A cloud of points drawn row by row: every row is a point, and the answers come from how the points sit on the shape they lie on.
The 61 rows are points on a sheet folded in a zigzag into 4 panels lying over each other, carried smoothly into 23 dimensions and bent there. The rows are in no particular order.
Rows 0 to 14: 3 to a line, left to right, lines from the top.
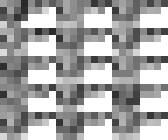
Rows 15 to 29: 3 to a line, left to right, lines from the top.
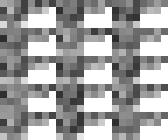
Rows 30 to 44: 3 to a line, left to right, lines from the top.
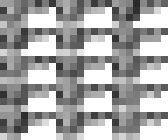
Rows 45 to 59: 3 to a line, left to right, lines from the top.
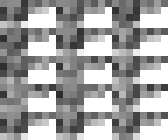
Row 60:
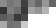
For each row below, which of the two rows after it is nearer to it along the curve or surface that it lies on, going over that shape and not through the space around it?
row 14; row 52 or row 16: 52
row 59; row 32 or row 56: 32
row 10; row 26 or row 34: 34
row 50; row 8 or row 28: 28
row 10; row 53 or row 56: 56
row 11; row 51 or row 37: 51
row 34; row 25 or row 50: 50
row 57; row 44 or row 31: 44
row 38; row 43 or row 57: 57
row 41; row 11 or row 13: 13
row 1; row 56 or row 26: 26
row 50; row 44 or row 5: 5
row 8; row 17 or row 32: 32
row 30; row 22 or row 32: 32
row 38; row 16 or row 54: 54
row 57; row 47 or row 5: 5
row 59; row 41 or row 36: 36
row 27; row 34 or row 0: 0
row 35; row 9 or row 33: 9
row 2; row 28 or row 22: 28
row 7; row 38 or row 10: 10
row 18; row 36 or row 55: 55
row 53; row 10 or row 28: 28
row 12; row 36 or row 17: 36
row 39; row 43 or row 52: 52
